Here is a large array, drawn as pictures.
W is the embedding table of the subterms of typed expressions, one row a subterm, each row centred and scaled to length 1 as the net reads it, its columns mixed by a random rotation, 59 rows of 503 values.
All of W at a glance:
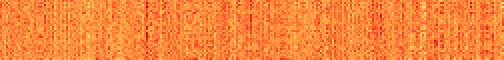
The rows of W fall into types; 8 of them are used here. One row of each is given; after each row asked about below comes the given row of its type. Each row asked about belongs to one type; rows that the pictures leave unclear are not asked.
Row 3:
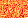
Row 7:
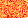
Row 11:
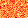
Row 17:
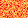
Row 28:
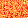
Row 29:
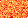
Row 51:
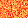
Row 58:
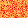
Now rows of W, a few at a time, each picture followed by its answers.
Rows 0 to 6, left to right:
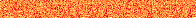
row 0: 58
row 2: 3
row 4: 7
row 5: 51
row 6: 3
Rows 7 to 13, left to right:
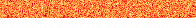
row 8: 28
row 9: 7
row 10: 17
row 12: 29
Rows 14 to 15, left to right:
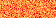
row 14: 58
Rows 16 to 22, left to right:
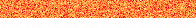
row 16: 7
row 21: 58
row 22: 11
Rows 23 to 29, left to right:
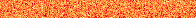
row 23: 51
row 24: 28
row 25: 51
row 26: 29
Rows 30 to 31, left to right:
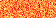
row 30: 58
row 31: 51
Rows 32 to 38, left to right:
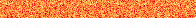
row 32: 7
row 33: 28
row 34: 11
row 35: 58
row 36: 7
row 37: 11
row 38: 29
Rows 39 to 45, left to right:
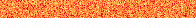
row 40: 17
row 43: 58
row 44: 11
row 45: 28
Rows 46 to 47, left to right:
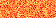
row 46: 11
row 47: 3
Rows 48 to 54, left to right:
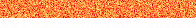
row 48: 11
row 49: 51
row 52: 7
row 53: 29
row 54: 51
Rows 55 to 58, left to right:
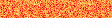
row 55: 3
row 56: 58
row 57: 17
